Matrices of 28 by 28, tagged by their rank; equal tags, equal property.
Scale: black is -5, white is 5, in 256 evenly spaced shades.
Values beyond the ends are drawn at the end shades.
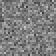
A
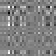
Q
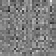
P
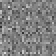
P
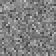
A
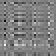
Q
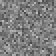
A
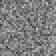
A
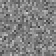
A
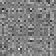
P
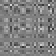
Q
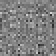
P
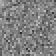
A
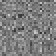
P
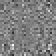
P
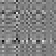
Q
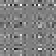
Q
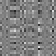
Q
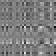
Q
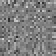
P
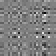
Q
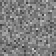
A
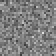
A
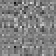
P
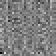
P
